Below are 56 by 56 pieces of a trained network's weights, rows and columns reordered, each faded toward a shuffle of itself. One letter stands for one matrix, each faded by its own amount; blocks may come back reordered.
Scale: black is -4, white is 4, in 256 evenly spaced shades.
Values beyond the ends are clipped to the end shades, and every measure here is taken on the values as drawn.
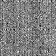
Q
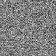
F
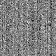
Q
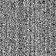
Q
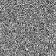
F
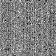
Q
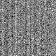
Q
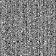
Q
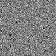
F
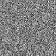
F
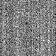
Q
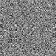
F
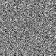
F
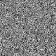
F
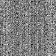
Q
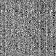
Q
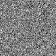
F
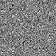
F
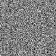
F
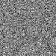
F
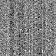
Q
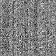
Q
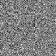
F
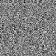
F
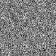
F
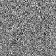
F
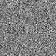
F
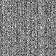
Q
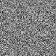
F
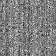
Q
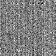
Q
